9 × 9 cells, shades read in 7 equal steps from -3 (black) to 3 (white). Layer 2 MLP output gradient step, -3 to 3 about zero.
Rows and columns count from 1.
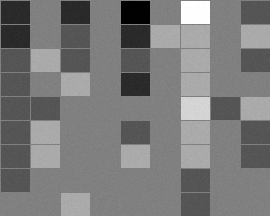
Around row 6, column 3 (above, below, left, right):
0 0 1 0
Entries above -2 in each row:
6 7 9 8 9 9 9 9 9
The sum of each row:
-5 -2 -2 -1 0 -1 1 -2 0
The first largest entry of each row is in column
7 6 2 3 7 2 2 2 3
